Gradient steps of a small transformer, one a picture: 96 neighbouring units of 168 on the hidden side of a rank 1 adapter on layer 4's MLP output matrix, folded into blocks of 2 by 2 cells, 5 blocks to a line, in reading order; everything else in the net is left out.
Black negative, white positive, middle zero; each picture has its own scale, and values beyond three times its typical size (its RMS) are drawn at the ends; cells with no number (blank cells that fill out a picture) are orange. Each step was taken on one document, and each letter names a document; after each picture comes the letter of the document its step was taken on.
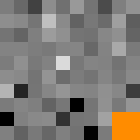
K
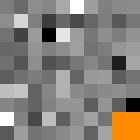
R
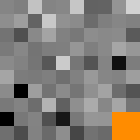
K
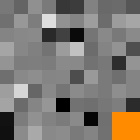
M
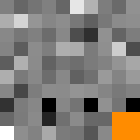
R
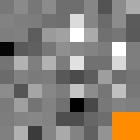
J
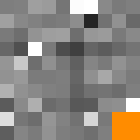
R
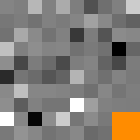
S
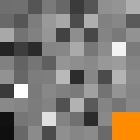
R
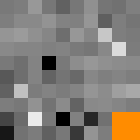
S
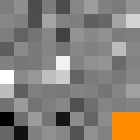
S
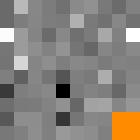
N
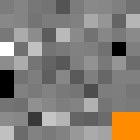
S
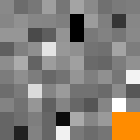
J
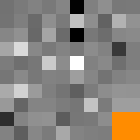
J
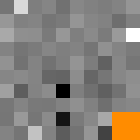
N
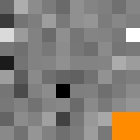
N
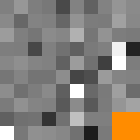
M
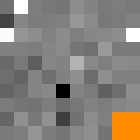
N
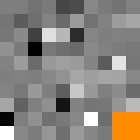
M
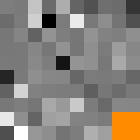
K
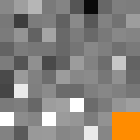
K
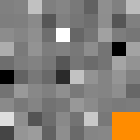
S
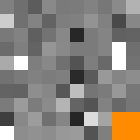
M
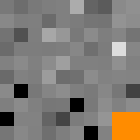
K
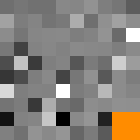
N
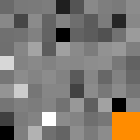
M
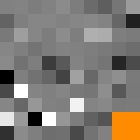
S
